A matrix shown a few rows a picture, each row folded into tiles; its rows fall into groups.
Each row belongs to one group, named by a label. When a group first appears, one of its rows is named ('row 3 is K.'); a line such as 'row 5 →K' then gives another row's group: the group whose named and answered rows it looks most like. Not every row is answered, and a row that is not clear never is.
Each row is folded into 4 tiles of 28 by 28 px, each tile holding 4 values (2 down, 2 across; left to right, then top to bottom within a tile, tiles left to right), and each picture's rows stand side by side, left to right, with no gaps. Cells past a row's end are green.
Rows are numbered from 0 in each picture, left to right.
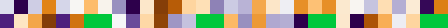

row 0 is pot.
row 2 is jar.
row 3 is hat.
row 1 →pot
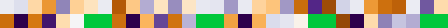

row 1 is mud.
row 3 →jar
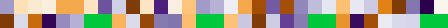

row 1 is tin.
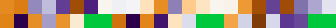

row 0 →mud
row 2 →tin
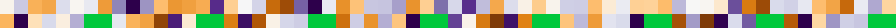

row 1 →pot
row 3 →mud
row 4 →pot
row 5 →jar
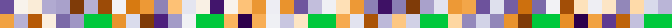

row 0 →jar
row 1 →tin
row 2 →tin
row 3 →mud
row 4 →mud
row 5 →mud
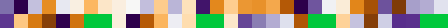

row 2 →tin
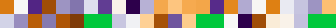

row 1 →pot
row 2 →hat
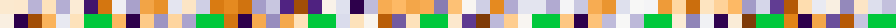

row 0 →hat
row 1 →jar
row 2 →mud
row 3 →pot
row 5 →jar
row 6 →tin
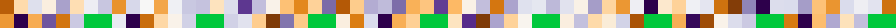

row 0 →mud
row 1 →hat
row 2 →pot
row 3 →mud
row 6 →hat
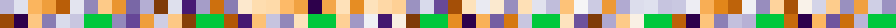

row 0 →jar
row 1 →hat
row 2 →jar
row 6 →jar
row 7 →mud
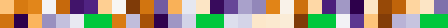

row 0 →tin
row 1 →tin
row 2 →pot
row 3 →pot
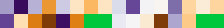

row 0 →pot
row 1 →pot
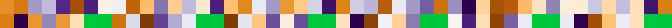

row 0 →mud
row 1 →tin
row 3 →hat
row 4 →pot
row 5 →hat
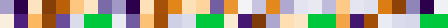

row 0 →pot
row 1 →pot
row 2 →hat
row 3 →hat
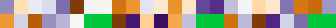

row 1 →mud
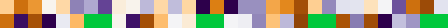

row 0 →tin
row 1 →hat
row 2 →pot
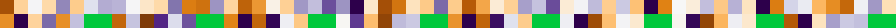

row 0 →mud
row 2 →tin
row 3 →pot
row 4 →tin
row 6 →hat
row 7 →jar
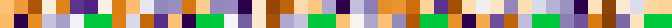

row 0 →tin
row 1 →mud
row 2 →pot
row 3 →pot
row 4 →mud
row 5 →pot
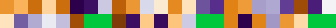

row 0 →tin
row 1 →mud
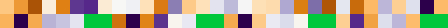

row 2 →jar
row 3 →tin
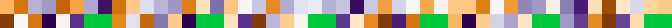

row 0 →mud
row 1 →mud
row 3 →pot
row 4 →tin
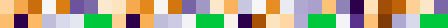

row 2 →hat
